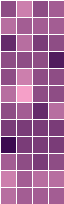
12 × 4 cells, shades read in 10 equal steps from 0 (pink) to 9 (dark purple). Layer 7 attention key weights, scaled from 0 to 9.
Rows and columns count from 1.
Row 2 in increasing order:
3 4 4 4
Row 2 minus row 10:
-1 -1 -2 -1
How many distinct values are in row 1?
3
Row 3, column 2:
3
